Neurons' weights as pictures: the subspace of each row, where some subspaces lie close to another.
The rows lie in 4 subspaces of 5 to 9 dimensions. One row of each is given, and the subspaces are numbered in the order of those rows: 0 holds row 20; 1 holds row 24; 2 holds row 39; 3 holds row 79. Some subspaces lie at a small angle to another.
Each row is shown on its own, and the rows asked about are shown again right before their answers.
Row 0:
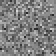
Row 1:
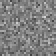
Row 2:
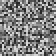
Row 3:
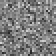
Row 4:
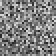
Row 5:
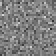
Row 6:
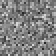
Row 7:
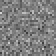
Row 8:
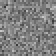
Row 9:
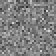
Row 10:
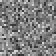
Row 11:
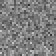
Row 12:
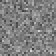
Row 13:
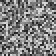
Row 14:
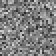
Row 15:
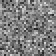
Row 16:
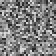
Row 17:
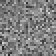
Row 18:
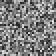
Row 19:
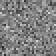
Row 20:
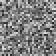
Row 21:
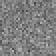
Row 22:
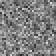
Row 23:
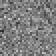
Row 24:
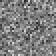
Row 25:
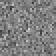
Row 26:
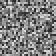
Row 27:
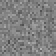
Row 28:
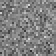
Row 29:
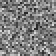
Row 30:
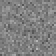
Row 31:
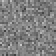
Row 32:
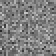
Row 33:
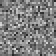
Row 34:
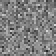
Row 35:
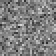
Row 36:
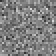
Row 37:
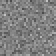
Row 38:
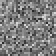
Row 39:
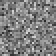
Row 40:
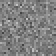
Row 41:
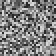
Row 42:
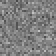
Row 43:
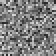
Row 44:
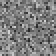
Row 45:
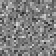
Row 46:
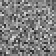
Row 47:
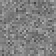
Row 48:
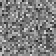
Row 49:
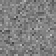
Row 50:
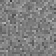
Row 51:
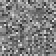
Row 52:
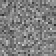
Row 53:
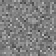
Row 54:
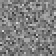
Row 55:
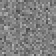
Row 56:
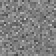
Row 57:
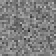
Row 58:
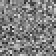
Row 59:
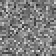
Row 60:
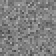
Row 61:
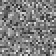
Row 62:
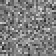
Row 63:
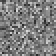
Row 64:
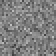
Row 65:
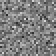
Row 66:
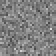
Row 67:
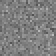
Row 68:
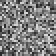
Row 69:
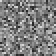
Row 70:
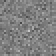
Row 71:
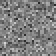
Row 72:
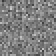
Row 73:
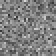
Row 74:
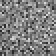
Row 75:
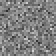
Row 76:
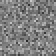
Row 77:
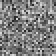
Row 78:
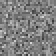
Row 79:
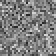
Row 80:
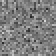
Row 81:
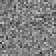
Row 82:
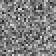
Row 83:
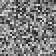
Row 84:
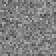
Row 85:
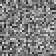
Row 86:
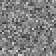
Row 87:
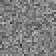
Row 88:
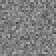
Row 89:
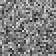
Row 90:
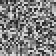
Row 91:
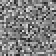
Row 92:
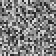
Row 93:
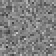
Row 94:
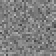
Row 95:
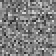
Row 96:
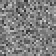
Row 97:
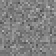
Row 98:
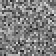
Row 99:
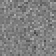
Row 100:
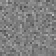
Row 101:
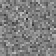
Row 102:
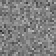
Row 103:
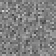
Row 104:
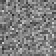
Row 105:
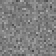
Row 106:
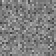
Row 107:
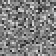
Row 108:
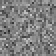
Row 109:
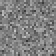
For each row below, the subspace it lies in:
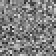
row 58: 1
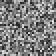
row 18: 3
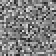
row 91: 2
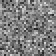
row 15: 2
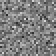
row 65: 1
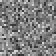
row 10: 1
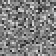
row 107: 1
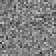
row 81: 0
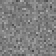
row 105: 1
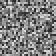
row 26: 3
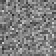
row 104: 0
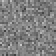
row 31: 3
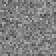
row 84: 1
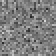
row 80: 2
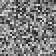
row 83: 0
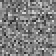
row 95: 3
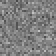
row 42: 3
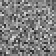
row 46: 2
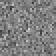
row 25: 3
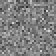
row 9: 1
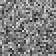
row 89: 2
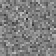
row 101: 1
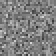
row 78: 3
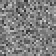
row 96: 1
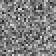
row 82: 1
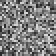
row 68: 2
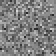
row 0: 2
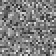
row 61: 3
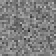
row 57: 2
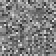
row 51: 0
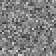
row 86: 1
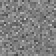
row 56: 1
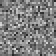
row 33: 3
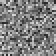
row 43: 0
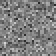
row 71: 1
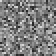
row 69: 1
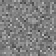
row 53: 3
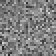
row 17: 1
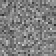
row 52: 2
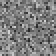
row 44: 2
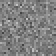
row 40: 1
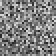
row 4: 3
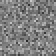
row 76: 3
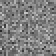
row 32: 2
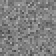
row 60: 1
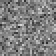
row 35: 1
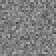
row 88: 1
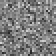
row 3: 1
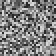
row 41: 1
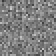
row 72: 3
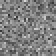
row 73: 1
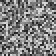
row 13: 0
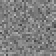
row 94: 1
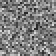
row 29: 2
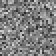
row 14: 1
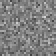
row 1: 2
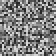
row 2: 3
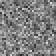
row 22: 1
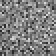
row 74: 2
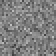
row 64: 3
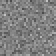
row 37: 1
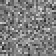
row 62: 1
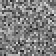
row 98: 2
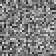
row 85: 2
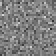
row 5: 2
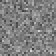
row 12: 3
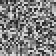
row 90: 3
